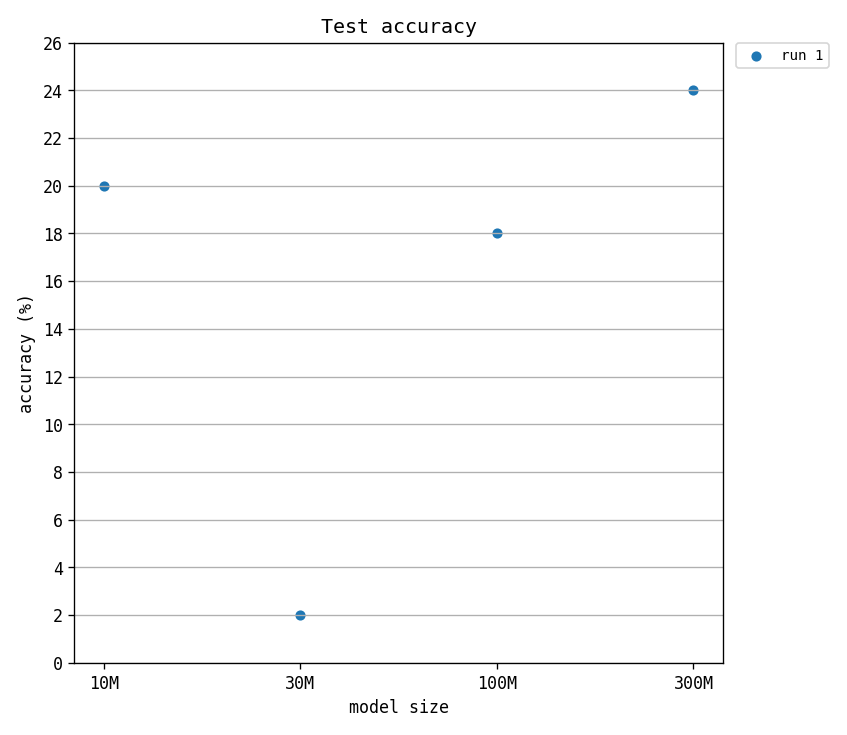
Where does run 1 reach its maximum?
300M
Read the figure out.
Title: Test accuracy
x-axis: model size, ticks 10M 30M 100M 300M
y-axis: accuracy (%), ticks 0 2 4 6 8 10 12 14 16 18 20 22 24 26
Legend: run 1
Values:
run 1: 20 2 18 24
